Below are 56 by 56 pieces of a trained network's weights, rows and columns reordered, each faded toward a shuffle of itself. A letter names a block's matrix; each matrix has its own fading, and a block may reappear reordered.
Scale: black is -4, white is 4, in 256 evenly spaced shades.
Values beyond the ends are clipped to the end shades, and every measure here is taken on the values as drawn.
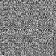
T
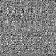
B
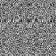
T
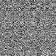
B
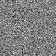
B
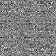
T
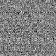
B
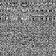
T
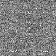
B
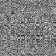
T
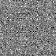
B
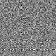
T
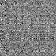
B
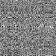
T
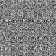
T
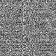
B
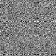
T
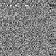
T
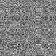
T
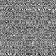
T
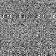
T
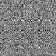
T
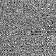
B
